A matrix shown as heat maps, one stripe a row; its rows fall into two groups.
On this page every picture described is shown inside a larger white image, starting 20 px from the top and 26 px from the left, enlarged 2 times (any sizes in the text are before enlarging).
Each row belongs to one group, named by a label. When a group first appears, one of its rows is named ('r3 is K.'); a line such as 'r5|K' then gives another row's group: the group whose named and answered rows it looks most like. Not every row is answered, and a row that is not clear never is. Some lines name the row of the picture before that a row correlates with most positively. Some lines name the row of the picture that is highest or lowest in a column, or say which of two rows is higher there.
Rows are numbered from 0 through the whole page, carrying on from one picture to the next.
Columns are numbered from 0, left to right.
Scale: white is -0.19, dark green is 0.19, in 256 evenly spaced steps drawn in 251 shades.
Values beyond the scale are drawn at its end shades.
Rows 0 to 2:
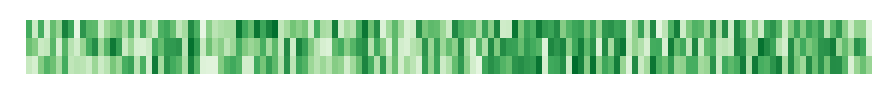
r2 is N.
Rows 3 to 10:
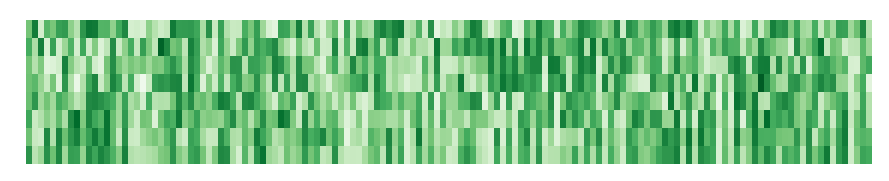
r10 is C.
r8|C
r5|N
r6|N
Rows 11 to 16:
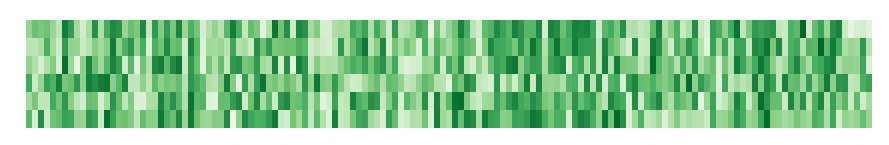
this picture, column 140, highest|14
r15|N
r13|N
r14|C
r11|N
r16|N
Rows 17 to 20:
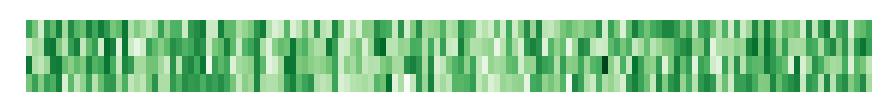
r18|C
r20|C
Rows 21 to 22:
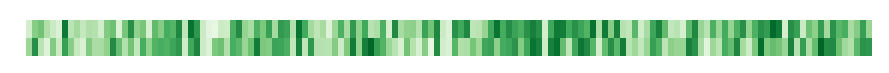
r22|N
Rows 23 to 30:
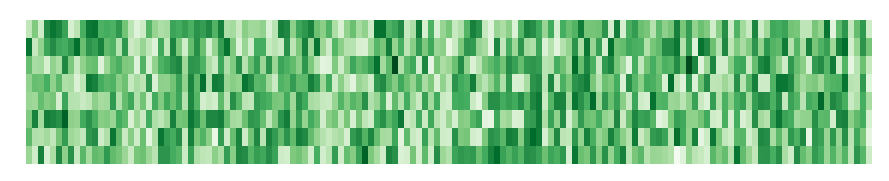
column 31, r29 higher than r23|No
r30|N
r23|C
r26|C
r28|C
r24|C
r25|N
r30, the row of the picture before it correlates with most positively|21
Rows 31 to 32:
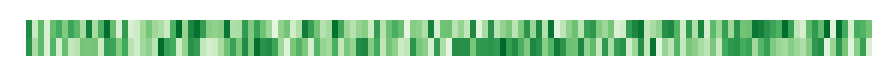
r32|N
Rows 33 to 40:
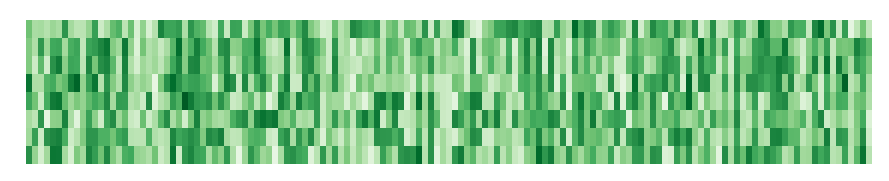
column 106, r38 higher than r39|Yes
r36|C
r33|N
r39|C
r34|C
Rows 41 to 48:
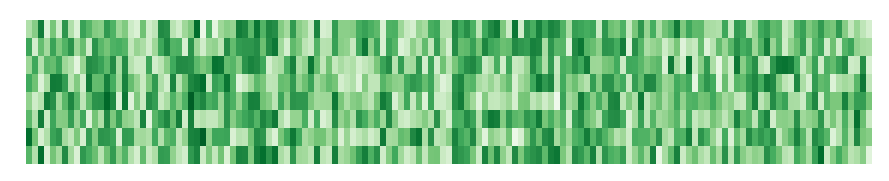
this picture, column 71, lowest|43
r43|C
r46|N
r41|N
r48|N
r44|C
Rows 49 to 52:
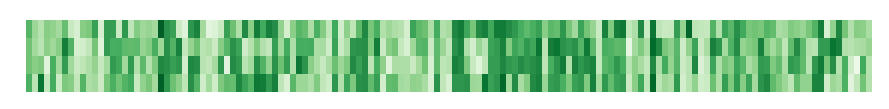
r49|N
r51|N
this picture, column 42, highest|51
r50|N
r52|N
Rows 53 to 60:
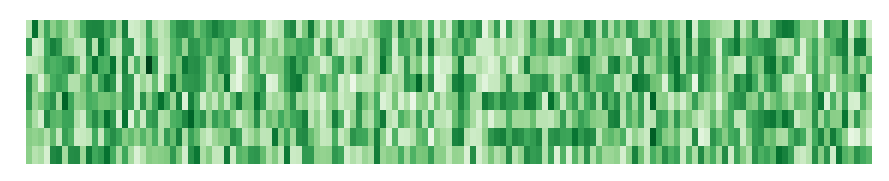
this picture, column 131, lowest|53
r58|C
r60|C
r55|C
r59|N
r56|C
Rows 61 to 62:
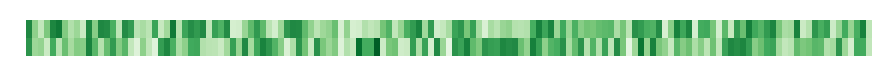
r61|C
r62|N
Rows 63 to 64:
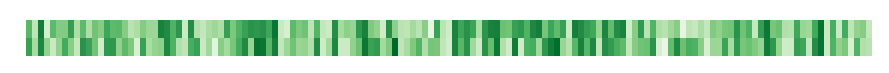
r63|N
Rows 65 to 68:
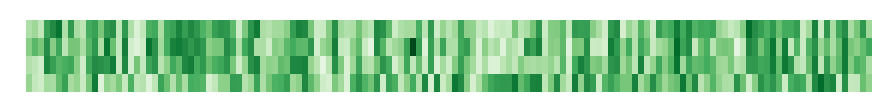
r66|C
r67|C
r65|C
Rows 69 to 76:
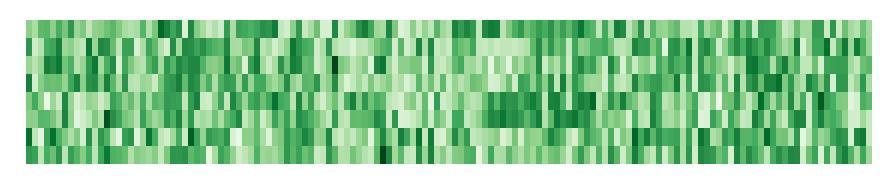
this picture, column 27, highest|75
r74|N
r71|C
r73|N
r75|C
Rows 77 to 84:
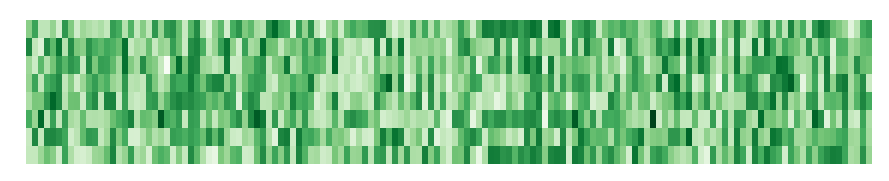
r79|C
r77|N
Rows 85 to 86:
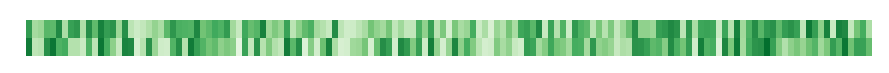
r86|C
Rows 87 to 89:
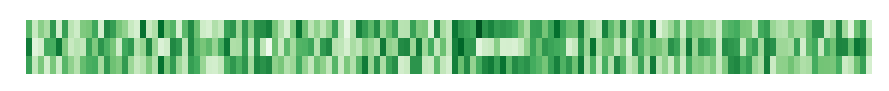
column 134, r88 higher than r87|Yes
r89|N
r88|C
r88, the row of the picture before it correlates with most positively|86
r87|N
